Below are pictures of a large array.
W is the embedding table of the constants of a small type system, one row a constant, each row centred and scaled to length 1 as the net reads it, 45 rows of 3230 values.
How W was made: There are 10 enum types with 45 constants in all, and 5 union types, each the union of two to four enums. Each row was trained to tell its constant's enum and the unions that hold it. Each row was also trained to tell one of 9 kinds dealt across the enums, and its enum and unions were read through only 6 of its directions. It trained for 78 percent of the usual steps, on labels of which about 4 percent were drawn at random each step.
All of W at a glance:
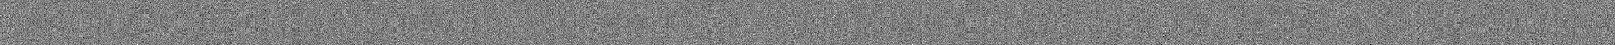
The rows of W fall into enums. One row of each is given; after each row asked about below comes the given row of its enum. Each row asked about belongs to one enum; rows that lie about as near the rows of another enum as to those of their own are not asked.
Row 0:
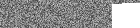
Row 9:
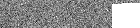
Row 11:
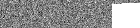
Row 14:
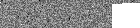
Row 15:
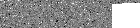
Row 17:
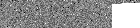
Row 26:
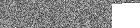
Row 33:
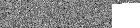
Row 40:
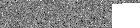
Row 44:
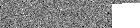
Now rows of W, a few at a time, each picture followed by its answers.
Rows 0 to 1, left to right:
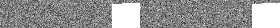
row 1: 11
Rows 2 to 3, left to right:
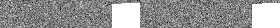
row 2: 17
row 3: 14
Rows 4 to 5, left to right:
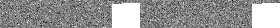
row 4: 0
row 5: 40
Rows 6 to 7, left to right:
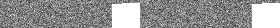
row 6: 0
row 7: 33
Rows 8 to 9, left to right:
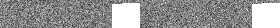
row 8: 14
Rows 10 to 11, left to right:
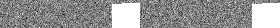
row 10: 0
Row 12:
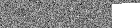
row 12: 9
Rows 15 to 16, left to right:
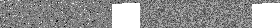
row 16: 15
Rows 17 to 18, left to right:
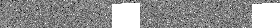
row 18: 40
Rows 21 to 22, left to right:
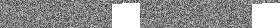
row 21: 14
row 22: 40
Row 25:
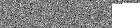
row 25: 14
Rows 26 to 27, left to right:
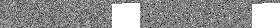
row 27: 15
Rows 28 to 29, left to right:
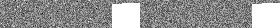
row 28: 9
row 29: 9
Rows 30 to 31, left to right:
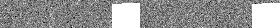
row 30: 9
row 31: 9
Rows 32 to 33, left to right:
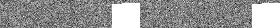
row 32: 44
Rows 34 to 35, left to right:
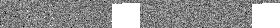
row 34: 40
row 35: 14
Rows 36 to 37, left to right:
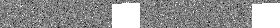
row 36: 33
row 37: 26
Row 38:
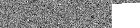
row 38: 0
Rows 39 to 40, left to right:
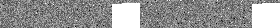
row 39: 44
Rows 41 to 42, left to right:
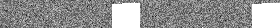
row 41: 44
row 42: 0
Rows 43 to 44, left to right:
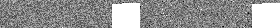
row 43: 40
